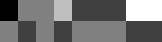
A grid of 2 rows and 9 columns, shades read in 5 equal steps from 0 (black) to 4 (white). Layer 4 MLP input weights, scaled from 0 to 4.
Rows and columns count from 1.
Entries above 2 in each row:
3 0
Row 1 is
0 2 2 3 1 1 1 4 4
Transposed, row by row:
0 2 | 2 1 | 2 2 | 3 1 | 1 2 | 1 2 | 1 2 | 4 1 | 4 1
